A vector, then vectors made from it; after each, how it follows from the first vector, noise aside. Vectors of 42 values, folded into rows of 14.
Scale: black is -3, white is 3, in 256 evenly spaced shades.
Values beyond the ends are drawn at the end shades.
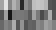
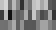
copied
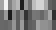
copied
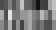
negated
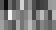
negated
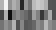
copied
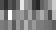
negated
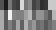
negated
